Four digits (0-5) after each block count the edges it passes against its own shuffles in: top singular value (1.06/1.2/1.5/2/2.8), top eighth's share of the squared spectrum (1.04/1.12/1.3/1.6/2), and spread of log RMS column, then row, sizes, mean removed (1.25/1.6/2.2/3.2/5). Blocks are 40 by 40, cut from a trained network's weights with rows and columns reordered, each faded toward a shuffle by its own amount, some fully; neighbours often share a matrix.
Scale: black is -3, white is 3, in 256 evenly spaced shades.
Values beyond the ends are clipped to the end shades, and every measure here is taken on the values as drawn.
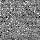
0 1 0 0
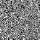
2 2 2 0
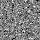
0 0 0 0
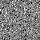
1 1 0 0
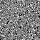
0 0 0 0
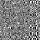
4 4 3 2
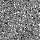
1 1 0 0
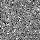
0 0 0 0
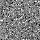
1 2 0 0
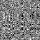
3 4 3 1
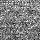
2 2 0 0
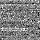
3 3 1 1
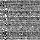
3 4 2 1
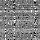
3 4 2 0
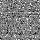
1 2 1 0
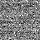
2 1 0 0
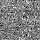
0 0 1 0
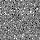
0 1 0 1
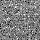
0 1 0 0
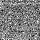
1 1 0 0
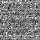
2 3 2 0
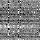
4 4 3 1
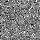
0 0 0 0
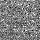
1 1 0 0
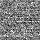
2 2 0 0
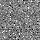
1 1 0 0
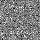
0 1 0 0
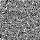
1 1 0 0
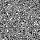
0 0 0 0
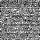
3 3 1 0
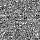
0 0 0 0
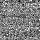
1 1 0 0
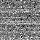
3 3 2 0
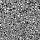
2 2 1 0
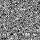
2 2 0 1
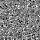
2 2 0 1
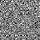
3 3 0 2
